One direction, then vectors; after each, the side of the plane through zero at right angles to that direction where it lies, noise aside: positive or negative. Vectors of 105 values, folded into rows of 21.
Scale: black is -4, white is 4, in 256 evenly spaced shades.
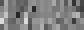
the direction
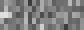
positive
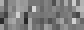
negative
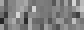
negative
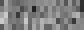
positive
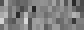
positive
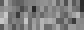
positive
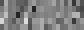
positive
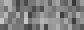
positive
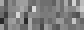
negative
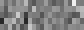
negative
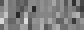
positive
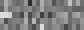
positive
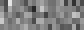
positive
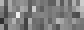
negative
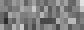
negative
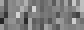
negative
